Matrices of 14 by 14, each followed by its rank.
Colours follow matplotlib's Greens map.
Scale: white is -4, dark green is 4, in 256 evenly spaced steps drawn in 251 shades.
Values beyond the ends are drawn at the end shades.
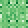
two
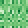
two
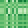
one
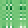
one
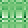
one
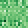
three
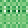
one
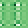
one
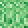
three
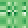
one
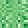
two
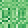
two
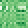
two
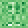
two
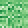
three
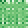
two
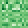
two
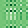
one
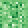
three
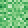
three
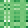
one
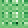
one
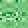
two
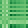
one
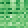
three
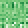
three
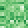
three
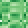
two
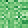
three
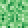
three
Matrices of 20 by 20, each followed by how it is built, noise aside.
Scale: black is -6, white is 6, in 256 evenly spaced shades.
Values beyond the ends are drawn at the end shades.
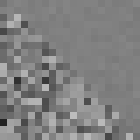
lower triangular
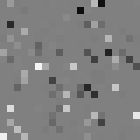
sparse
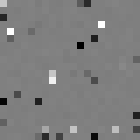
sparse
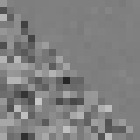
lower triangular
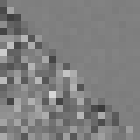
lower triangular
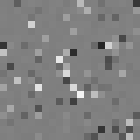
sparse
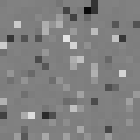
sparse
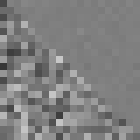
lower triangular
